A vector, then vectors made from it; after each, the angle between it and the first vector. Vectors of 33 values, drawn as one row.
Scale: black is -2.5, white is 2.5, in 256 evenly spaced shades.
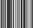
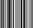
nearly parallel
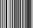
nearly opposite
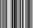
nearly opposite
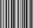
orthogonal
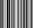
partly aligned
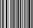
partly opposed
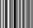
partly opposed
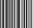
orthogonal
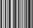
orthogonal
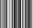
nearly opposite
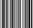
partly opposed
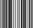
partly aligned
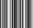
nearly opposite
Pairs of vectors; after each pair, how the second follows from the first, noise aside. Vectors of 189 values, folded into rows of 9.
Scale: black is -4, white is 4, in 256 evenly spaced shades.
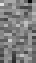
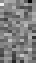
copied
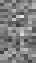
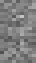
shrunk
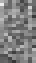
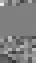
partly zeroed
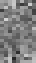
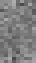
shrunk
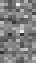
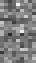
copied
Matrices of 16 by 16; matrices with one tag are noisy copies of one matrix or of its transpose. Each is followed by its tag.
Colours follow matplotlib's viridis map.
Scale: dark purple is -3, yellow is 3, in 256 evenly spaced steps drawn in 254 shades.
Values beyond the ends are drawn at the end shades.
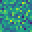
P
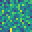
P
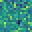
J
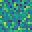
J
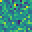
J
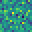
P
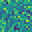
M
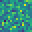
P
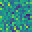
M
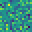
M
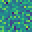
M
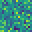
M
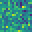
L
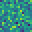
P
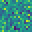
M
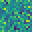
M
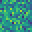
P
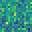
L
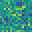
L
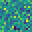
M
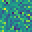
M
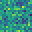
L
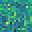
L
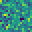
J
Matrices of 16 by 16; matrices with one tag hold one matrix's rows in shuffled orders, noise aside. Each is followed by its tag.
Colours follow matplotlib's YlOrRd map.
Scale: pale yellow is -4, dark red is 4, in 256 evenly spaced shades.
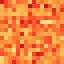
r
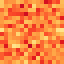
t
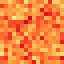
t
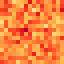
t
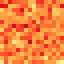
t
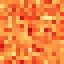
r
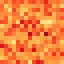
r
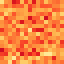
r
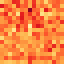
r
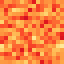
t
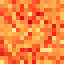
r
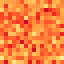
t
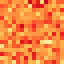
r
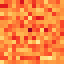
r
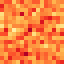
t
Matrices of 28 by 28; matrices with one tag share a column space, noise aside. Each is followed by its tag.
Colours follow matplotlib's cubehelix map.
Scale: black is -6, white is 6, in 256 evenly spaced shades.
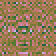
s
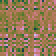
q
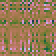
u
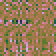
u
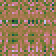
u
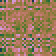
q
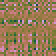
u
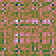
u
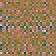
s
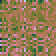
q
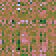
u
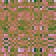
q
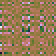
s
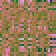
q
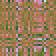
q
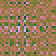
s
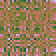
q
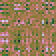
u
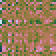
u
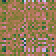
q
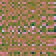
s
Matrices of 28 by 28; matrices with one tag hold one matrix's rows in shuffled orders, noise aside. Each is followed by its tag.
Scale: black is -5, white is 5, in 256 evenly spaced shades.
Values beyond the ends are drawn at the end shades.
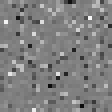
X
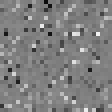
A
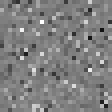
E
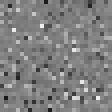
A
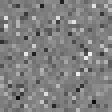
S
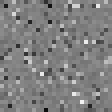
A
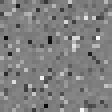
A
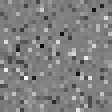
S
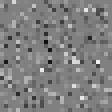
A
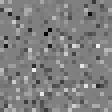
A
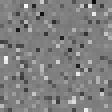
S
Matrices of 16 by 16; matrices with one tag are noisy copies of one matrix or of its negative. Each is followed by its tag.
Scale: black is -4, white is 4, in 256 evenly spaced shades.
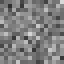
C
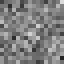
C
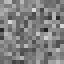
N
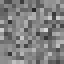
N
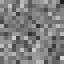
C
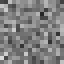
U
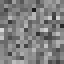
N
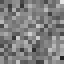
C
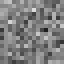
N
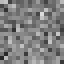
U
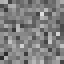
U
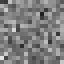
U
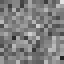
C
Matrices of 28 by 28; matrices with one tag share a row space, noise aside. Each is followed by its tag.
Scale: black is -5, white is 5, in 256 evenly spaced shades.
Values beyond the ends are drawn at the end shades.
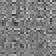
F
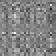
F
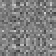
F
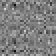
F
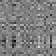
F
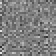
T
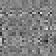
T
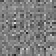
F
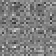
F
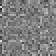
T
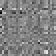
T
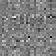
F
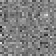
T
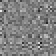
T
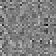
T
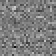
F
